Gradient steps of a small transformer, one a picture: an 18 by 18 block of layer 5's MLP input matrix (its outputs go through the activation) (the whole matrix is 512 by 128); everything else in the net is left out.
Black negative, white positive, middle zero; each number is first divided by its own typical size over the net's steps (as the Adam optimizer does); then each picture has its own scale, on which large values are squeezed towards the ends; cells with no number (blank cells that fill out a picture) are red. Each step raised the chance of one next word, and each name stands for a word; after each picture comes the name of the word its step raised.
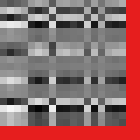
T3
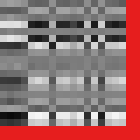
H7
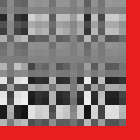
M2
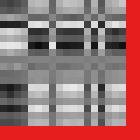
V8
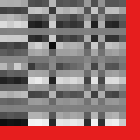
H7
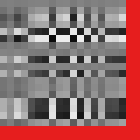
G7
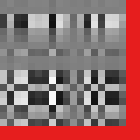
M2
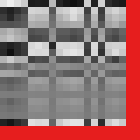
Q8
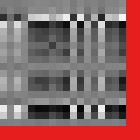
T3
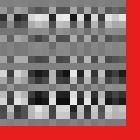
M2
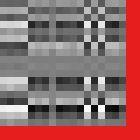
T3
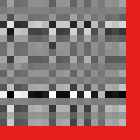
V8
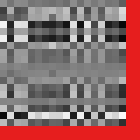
H7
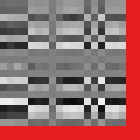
M2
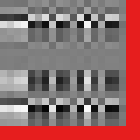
T3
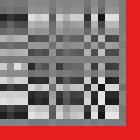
M2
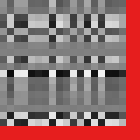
Q8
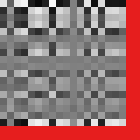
Q8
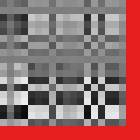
M2
